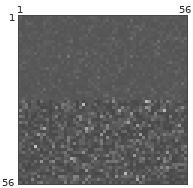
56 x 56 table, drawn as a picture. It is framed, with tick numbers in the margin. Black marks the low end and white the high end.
There is no overall slope. No regular stripes run through it. The halves do not mirror each other. The values are skewed, with a long tail toward high values. A horizontal seam about 50% of the way down splits the table, and the top part is calmer. The grain is fine, like static.
